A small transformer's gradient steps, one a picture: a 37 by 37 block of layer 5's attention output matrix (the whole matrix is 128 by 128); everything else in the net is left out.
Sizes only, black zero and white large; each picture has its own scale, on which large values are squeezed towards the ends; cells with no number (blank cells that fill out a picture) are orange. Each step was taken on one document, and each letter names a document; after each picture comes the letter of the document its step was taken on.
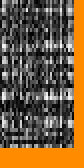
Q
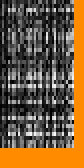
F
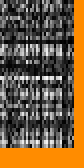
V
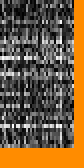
Q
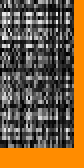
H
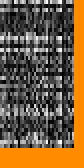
V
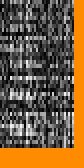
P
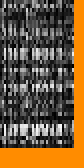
V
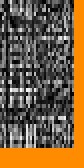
P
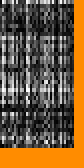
Q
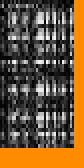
F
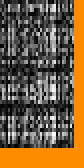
F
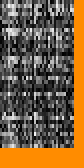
H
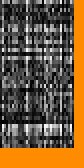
Q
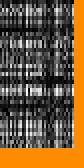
P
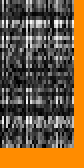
P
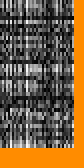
P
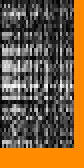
H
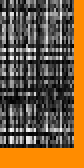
Q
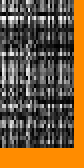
Q
